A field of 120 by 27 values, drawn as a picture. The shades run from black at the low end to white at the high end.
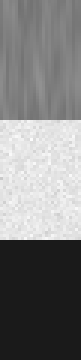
It is made of 3 by 1 panels. Panel 1,1: middling, streaked downward, faint in contrast. Panel 2,1: very high, fine-grained, faint in contrast. Panel 3,1: very low, flat.
